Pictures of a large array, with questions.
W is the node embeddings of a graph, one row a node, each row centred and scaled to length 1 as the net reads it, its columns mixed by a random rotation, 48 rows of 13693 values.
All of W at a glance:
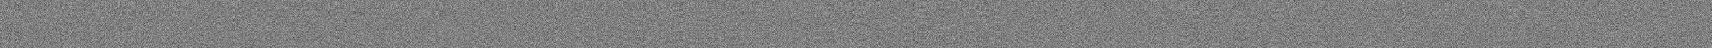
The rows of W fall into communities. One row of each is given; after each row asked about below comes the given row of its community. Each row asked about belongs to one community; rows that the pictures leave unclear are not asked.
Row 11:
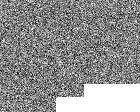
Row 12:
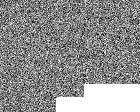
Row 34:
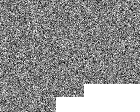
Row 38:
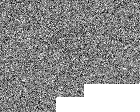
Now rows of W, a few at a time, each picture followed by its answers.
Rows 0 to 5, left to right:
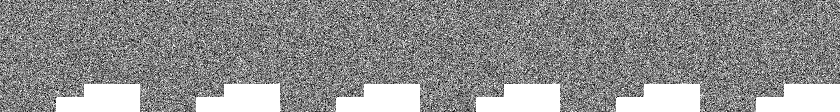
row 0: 38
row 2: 34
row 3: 34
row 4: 34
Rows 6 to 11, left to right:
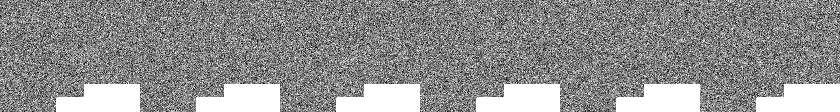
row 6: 34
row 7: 38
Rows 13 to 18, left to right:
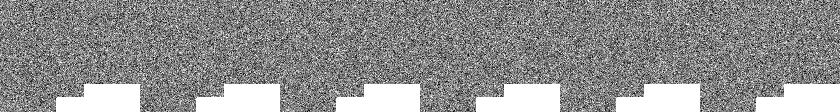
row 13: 11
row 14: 12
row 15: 38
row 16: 34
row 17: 34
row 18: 38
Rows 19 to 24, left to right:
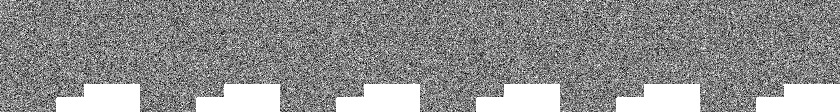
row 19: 11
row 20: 12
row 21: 11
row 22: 34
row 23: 11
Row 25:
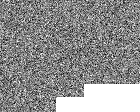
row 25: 38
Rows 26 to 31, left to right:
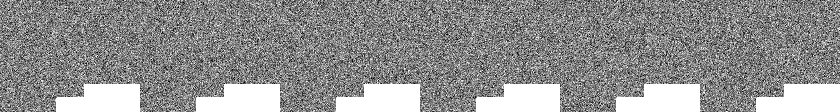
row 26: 11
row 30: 12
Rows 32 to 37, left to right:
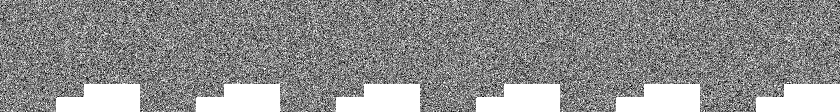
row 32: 34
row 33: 38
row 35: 12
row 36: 38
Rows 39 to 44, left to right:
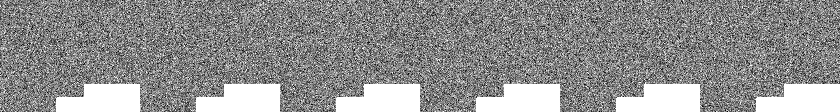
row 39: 34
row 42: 38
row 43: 12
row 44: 12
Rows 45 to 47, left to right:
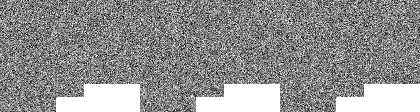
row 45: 11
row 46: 34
